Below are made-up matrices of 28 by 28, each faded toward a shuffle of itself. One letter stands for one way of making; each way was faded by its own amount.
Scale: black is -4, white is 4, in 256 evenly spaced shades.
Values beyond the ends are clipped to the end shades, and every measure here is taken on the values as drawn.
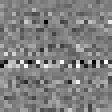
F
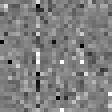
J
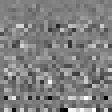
F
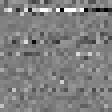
F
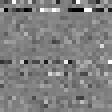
F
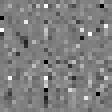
J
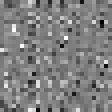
J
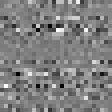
F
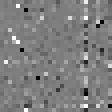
J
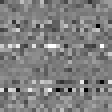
F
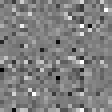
J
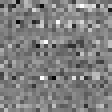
F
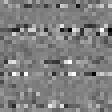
F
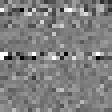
F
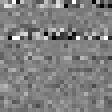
F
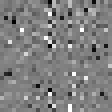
J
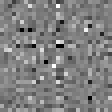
J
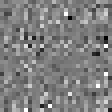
J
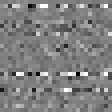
F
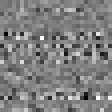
F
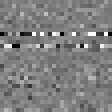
F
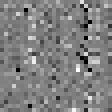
J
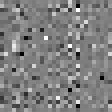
J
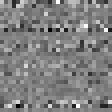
F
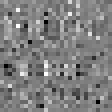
J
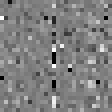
J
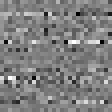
F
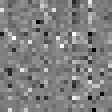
J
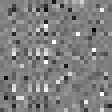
J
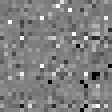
J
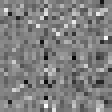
J
